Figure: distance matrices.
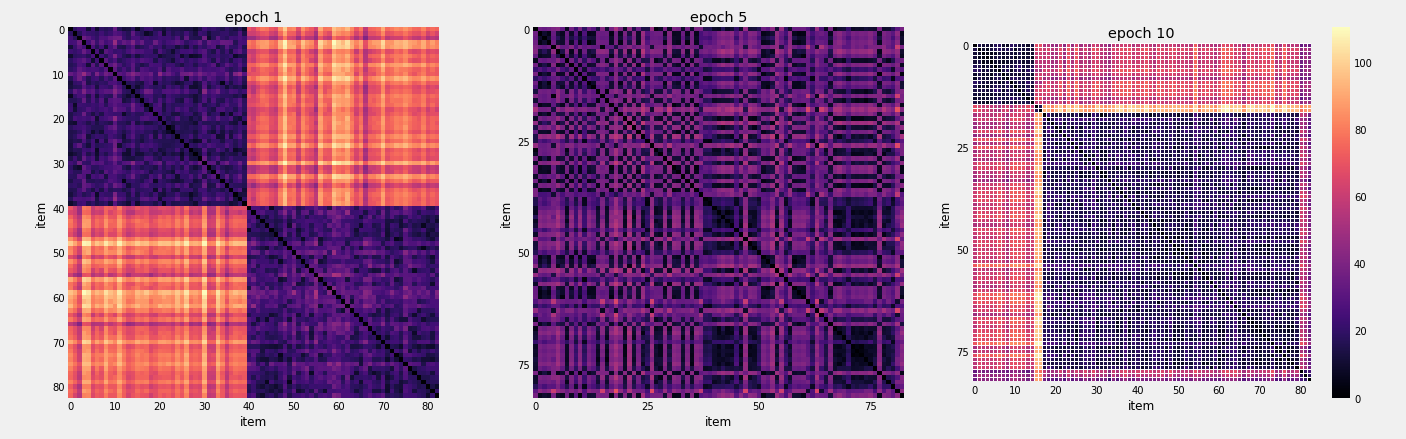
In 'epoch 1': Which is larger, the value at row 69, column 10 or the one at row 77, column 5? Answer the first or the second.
the first
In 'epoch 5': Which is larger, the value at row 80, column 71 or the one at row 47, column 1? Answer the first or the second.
the second
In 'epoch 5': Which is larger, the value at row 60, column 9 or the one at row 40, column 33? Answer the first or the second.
the first
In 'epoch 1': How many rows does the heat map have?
83
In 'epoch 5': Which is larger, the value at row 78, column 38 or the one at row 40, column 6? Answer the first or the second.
the second
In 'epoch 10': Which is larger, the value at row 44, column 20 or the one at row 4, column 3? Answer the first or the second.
the first
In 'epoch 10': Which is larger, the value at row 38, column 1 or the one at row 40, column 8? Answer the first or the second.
the first
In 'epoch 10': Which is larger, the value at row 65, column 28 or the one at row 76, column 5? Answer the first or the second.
the second
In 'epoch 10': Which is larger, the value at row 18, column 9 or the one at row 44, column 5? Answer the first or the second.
the first
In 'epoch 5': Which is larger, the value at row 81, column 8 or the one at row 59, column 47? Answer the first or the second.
the first
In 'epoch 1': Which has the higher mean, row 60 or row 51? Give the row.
60
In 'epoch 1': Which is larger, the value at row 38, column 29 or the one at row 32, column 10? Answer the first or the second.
the second
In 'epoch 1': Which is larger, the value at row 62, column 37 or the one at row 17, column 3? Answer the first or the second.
the first
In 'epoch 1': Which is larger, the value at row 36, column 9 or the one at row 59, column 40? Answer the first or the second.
the second
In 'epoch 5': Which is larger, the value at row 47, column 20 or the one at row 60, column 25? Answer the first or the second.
the first
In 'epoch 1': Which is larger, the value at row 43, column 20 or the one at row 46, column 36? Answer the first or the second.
the first
